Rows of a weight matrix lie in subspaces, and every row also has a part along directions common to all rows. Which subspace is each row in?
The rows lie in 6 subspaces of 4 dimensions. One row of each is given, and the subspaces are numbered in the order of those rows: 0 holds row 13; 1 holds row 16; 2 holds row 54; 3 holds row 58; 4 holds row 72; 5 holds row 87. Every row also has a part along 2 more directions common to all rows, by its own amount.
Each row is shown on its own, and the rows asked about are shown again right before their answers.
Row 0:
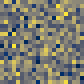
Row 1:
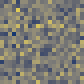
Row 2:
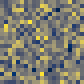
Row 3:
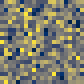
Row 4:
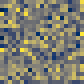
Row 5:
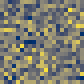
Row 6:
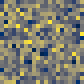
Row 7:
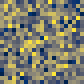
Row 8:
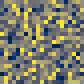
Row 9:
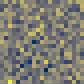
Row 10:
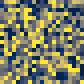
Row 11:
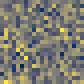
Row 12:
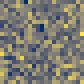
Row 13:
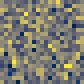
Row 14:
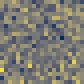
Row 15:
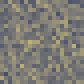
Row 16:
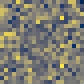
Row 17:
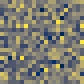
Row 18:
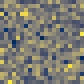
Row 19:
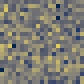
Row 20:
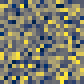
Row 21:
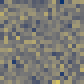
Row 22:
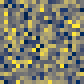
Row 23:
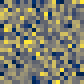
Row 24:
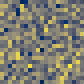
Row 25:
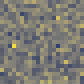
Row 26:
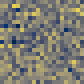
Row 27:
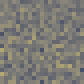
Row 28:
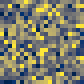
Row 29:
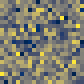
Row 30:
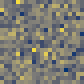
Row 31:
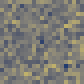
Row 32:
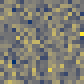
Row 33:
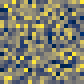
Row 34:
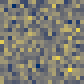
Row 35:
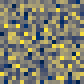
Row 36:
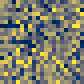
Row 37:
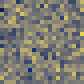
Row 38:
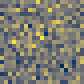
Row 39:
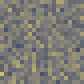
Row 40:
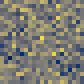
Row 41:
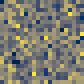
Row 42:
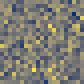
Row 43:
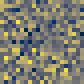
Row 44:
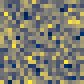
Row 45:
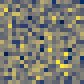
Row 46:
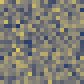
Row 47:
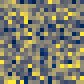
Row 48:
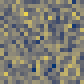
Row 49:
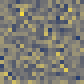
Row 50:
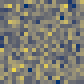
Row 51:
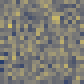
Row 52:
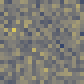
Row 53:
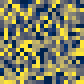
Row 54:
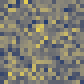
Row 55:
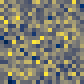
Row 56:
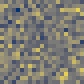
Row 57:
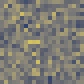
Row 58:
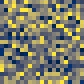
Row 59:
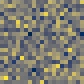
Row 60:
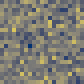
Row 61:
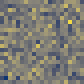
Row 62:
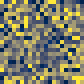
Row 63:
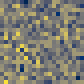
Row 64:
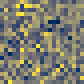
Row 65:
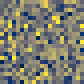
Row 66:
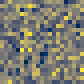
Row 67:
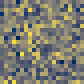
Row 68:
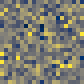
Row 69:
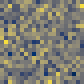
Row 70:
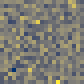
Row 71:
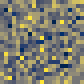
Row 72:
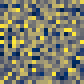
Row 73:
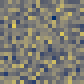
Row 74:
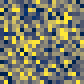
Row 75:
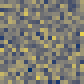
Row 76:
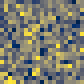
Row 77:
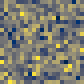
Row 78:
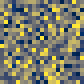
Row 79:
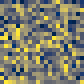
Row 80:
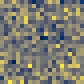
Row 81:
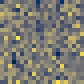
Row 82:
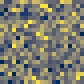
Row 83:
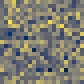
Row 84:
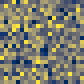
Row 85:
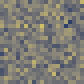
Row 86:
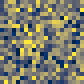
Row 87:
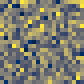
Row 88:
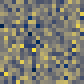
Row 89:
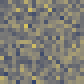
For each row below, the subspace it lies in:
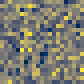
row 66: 4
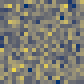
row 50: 1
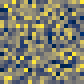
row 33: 2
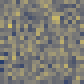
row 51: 2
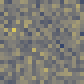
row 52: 3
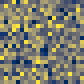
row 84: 3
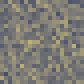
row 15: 5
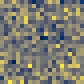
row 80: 3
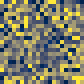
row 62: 3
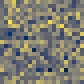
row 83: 3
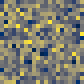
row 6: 3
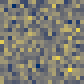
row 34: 4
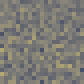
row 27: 4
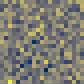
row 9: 5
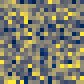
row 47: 3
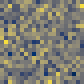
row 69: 5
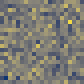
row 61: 2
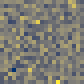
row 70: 1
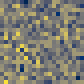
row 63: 5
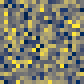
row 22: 4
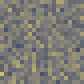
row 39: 0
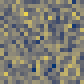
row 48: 0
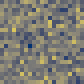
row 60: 3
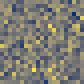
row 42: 0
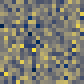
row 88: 0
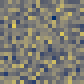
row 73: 2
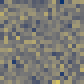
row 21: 0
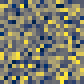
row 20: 4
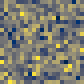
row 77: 1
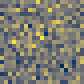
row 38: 1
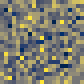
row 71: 2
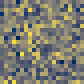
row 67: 1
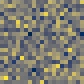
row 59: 2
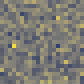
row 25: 3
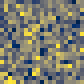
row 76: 1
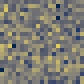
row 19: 3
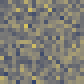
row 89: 5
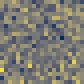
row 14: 3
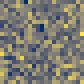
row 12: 2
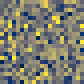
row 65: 2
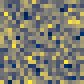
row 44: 1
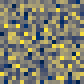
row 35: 4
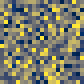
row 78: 0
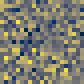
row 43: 2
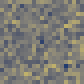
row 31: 5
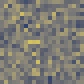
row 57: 5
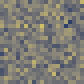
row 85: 2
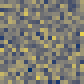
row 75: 1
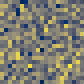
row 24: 4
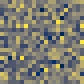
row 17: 2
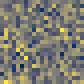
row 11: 5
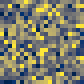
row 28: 5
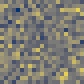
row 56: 4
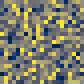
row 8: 4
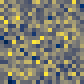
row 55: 5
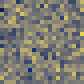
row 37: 1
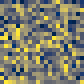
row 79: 5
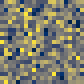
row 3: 4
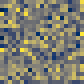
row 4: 1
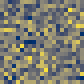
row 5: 1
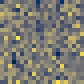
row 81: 0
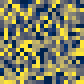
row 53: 5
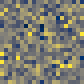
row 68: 2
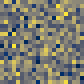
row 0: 3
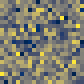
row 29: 5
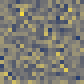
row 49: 1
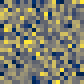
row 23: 0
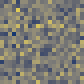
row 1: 3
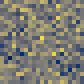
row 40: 3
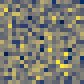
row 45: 2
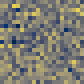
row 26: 4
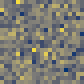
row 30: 1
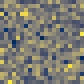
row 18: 1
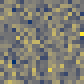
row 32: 0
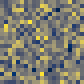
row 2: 0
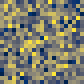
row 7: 2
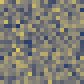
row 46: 0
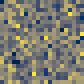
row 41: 0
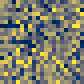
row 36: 0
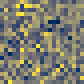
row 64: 4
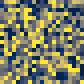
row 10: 4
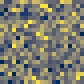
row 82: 0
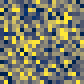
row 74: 5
